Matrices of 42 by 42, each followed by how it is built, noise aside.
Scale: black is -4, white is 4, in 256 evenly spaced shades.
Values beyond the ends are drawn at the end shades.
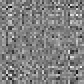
low rank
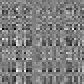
low rank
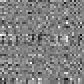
low rank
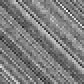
Toeplitz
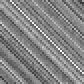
Toeplitz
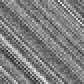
Toeplitz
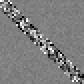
banded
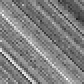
Toeplitz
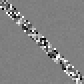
banded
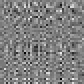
low rank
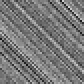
Toeplitz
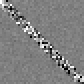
banded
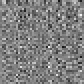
low rank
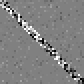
banded
